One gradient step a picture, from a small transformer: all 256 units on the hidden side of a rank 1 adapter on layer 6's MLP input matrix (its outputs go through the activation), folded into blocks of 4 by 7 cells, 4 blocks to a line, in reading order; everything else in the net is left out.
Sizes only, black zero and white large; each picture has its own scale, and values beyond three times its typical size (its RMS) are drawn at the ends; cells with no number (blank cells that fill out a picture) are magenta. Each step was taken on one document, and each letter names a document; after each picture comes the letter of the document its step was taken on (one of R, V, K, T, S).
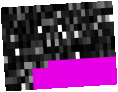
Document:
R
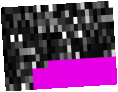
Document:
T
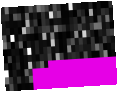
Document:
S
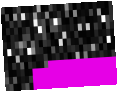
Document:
T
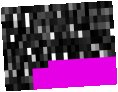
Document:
S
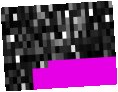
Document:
T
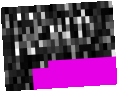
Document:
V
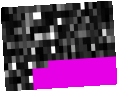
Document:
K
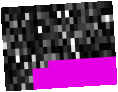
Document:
T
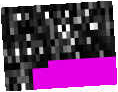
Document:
R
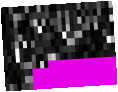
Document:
R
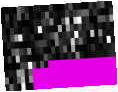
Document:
R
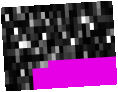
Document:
V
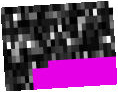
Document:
V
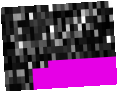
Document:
V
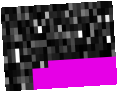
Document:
R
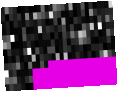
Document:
S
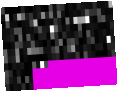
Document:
V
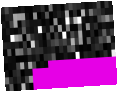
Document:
T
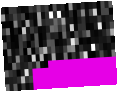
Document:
S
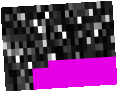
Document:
R
